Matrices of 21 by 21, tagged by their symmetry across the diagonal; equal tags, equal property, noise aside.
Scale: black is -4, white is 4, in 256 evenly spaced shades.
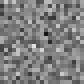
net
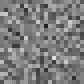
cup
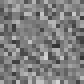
net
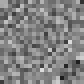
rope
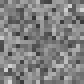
rope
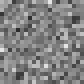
rope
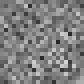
rope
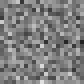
net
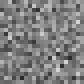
net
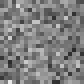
cup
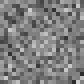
rope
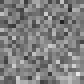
cup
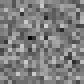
cup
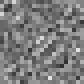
rope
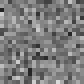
cup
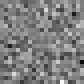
net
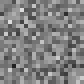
rope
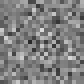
net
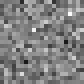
cup
